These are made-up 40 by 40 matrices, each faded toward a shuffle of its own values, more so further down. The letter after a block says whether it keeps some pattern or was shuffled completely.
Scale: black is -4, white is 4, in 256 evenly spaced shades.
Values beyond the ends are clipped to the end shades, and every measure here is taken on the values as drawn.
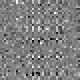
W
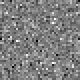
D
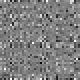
W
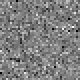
D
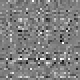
W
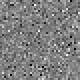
D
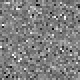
D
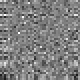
W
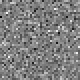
D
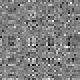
W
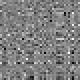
W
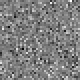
D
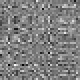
W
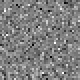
D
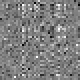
W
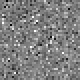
D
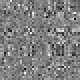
W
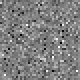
D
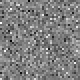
D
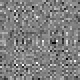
W
